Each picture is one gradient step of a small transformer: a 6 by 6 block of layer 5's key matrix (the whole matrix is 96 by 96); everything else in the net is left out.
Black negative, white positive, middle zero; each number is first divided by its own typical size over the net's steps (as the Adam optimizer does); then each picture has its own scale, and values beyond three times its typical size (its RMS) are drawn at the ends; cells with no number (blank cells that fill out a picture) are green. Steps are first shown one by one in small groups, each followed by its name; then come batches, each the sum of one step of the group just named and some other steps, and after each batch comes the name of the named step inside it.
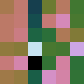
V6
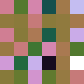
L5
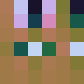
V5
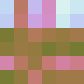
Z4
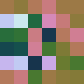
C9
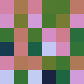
C9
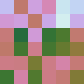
Z4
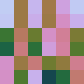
Z4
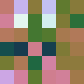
V6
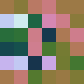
C9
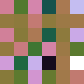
L5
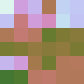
Z4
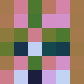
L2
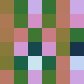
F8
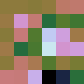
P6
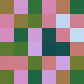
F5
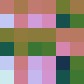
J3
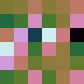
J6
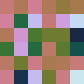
F5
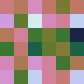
J3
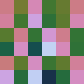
F8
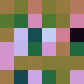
J6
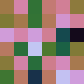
L2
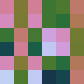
J3
